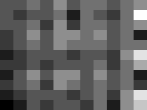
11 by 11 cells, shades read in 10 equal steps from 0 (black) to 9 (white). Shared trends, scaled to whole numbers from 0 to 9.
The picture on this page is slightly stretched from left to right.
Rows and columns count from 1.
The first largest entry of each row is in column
5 11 5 3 5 11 11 3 5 11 11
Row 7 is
2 2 3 2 3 3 3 4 2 4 6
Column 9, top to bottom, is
3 2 3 3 3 2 2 3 3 2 1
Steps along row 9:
up up down up down down up down up down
